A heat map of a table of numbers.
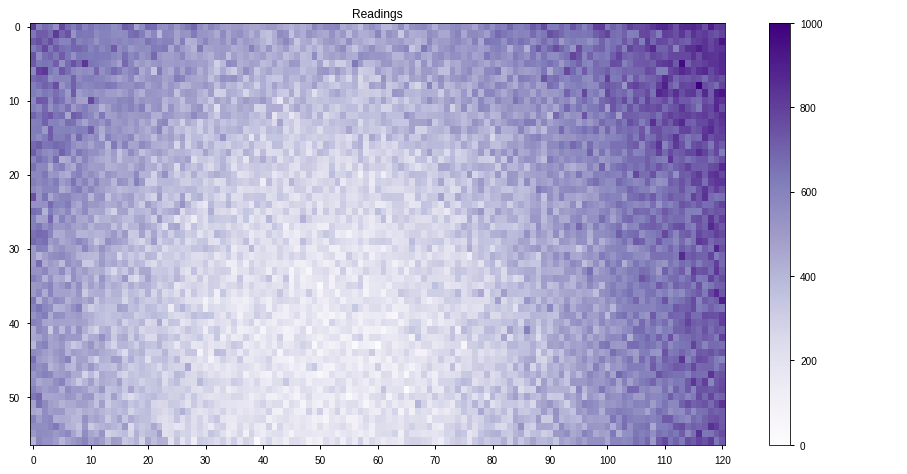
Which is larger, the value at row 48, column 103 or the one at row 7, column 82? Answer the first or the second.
the first
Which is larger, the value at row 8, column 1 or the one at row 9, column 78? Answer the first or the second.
the first
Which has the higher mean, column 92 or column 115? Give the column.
115
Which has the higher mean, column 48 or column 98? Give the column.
98
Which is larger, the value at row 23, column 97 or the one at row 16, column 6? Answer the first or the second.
the second
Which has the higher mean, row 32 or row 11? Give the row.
11
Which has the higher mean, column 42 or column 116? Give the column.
116
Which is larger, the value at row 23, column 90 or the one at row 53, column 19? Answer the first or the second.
the first
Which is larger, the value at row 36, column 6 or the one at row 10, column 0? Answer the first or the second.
the second
